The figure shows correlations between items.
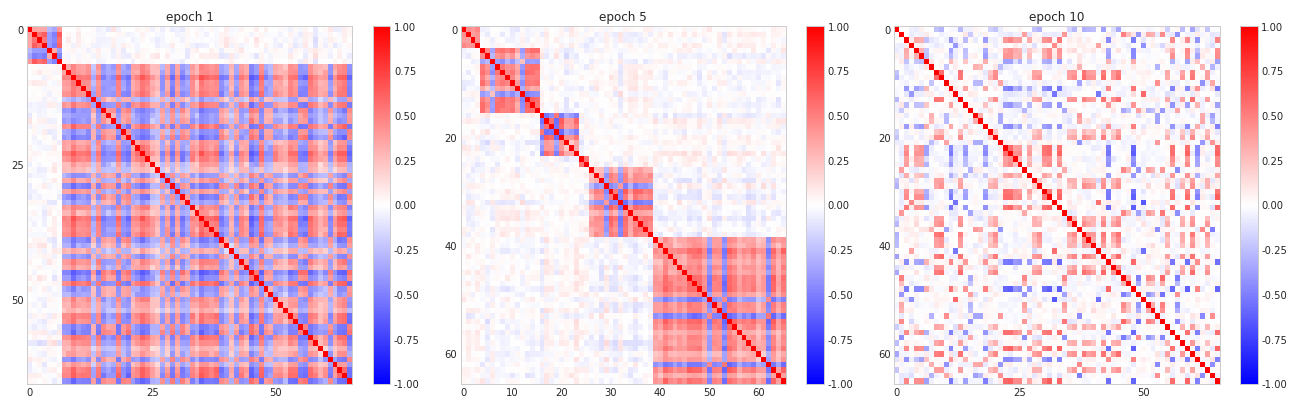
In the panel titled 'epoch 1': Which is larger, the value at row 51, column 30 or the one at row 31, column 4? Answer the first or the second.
the first
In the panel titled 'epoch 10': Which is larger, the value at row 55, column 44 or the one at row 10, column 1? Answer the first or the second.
the first
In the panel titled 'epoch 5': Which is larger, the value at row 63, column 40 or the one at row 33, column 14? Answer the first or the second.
the first
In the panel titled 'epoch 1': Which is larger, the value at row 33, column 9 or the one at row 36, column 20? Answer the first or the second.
the first
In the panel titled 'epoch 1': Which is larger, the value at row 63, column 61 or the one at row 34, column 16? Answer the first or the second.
the second
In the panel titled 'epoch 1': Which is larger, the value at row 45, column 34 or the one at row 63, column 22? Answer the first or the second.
the second
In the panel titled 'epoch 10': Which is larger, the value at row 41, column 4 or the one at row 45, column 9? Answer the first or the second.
the second
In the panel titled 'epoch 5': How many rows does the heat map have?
66
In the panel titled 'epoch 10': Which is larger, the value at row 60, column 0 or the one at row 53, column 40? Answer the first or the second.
the second
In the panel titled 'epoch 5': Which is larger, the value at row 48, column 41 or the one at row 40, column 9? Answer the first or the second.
the first
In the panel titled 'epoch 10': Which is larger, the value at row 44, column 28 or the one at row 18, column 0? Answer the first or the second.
the first
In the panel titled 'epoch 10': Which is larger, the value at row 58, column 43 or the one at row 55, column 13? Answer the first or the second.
the second
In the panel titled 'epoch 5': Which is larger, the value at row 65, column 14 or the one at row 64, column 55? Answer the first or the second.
the second
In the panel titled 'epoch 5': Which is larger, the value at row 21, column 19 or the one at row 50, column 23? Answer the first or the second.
the second
